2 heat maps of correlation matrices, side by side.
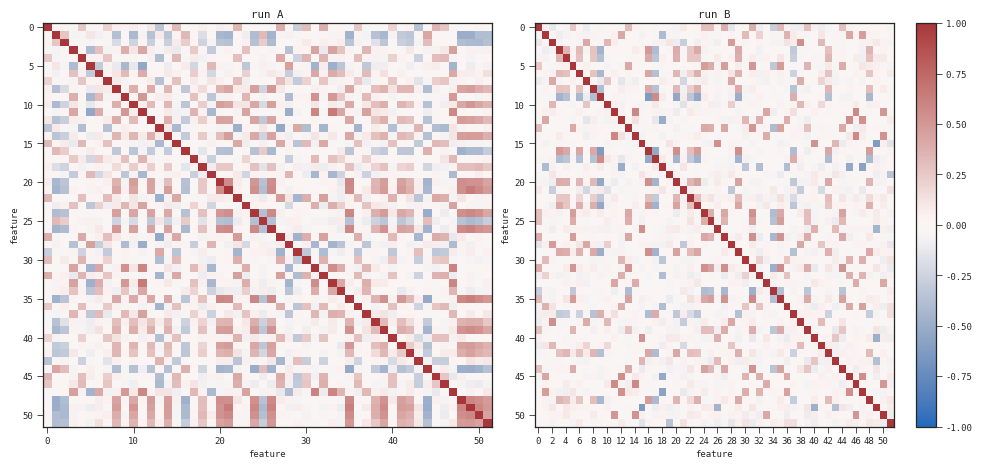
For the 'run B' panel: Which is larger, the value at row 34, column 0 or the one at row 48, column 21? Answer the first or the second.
the second
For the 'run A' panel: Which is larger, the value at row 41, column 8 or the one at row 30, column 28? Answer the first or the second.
the first
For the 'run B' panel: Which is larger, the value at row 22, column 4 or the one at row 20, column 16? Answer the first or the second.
the second
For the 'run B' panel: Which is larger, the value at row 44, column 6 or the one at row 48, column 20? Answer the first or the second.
the second
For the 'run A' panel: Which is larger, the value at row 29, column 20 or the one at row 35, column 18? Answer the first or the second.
the second
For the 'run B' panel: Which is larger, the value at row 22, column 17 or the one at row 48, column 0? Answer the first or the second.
the second
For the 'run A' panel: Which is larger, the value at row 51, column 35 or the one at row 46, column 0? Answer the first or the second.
the first
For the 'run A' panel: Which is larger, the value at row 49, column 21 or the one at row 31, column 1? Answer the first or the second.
the first
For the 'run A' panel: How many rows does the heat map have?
52
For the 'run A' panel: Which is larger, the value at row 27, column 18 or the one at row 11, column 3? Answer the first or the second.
the second
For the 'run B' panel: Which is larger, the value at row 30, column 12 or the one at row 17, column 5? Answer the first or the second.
the first
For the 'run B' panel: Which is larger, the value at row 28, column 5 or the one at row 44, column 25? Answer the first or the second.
the second
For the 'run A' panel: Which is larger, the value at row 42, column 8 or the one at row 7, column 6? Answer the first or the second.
the first
